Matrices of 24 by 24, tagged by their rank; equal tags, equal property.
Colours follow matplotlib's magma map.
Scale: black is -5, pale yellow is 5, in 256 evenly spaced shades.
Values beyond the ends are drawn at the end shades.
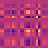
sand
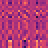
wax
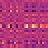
wax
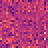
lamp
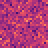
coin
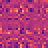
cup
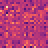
lamp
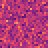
coin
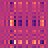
sand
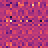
cup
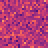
coin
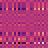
sand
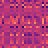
wax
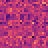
lamp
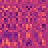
cup
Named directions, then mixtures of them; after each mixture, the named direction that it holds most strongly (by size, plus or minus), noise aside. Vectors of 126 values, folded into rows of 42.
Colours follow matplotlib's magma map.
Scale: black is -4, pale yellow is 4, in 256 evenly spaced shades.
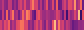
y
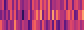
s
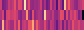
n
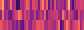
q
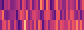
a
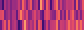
a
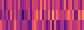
s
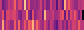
n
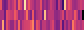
n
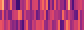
q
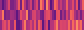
a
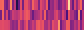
q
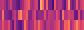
q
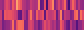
q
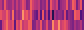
s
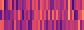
s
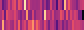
n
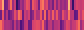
q
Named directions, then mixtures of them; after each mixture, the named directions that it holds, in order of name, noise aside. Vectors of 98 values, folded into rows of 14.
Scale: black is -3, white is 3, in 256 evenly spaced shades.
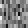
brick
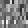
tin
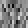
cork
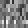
tin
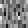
brick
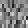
cork, tin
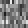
brick, tin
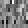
tin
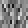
cork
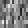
cork, tin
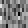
brick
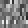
tin
